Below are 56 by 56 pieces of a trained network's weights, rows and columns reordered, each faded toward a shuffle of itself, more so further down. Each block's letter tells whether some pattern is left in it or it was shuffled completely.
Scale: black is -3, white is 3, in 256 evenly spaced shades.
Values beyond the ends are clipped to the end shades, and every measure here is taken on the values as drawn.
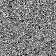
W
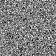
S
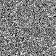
S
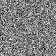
W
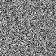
S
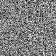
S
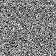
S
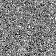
W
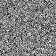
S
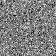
W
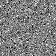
W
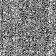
S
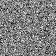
W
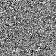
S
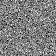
W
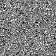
S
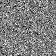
W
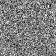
S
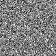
W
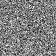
W
